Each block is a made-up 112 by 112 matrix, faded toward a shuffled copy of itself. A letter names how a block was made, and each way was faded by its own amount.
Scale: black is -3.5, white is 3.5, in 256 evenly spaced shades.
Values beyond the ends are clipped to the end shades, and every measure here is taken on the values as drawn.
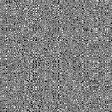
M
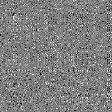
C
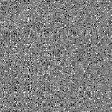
C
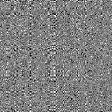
M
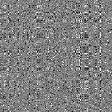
M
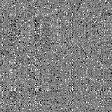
C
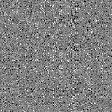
C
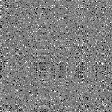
C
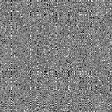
M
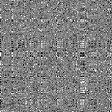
M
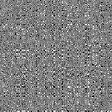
M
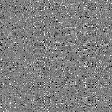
C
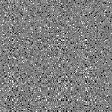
C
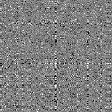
M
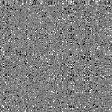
C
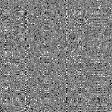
M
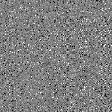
C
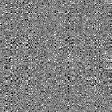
M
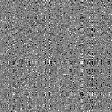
M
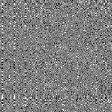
M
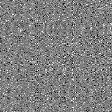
C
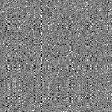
M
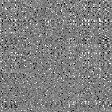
C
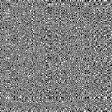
M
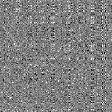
M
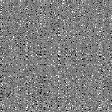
C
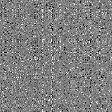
C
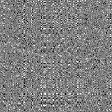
M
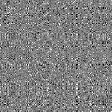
M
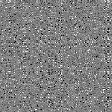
C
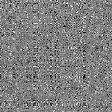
C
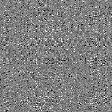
C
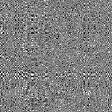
M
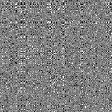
M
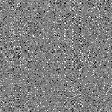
C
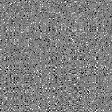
C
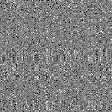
C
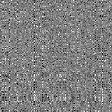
M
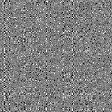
M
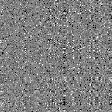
C
